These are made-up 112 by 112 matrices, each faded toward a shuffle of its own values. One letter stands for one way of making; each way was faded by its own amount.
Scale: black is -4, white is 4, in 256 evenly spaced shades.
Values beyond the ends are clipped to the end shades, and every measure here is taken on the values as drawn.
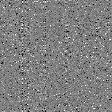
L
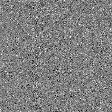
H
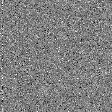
H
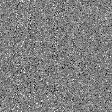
H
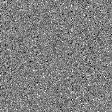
H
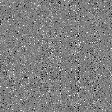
L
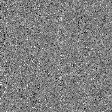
H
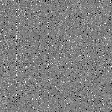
L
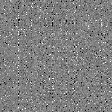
L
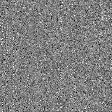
H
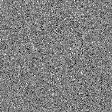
H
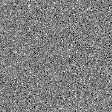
H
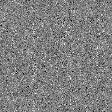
H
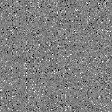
L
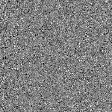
H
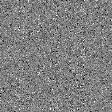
H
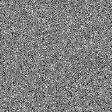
H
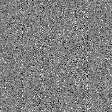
H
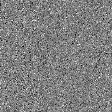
H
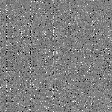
L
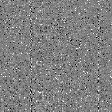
L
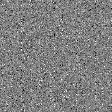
H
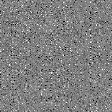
L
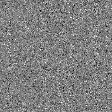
H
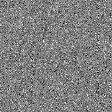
H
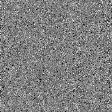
H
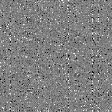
L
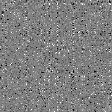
L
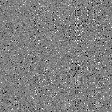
L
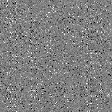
L
